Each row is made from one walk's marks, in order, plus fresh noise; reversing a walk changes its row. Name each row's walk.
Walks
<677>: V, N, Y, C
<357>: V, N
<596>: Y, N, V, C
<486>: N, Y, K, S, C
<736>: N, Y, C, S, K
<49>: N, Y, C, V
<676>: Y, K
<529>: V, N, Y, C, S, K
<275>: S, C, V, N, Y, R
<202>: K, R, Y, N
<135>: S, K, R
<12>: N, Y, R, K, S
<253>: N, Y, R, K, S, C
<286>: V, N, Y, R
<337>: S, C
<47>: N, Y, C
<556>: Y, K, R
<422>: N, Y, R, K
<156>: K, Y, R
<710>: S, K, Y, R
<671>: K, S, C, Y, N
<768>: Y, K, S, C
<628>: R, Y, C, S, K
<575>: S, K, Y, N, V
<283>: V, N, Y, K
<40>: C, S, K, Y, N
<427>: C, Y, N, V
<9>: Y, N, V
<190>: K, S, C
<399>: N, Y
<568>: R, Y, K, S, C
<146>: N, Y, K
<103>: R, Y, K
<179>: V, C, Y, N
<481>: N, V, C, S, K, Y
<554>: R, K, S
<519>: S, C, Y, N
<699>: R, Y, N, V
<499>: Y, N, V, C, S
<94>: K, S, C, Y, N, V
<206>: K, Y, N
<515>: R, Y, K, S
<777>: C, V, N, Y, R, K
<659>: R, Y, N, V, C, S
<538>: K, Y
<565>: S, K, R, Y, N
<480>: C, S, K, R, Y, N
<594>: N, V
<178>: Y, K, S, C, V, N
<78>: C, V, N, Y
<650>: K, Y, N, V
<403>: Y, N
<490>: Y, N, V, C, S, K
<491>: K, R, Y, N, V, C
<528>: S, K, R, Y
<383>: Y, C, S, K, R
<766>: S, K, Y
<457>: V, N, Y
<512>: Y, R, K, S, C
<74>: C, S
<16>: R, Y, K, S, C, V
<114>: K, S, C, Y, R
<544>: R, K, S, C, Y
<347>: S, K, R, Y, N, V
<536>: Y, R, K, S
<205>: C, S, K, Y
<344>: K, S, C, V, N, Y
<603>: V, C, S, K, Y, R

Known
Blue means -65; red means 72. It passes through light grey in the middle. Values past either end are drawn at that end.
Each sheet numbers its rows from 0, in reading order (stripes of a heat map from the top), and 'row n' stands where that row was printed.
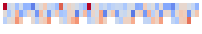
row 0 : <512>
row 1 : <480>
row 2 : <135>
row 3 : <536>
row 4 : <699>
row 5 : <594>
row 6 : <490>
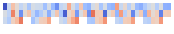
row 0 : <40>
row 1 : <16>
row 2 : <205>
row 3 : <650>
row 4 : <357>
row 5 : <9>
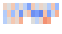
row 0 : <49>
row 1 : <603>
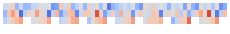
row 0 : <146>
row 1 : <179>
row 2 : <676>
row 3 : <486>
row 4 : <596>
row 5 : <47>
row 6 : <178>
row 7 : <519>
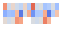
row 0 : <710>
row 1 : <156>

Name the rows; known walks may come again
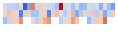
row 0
<94>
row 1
<135>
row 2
<512>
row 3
<178>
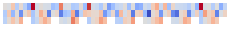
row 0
<49>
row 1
<554>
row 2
<156>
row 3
<253>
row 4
<9>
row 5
<628>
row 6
<103>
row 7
<12>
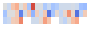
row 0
<529>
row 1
<422>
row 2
<202>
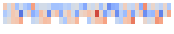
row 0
<399>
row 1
<515>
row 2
<659>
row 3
<486>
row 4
<481>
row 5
<710>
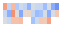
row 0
<74>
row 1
<16>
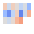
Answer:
<528>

